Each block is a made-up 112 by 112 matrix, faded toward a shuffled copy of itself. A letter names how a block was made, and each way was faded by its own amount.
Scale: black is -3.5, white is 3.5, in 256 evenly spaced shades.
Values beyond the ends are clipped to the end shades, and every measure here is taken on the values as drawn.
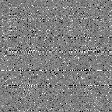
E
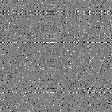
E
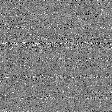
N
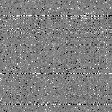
E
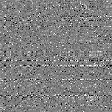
E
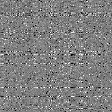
E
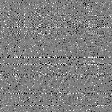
E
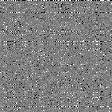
E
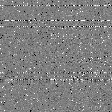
E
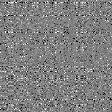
E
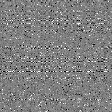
E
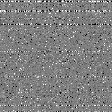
E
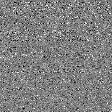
N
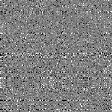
E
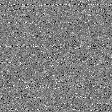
N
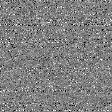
N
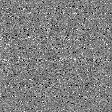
N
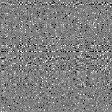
E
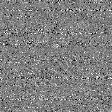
N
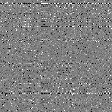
E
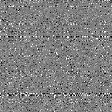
E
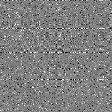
E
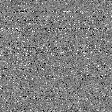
N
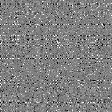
E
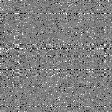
E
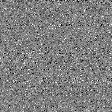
N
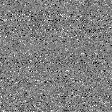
N
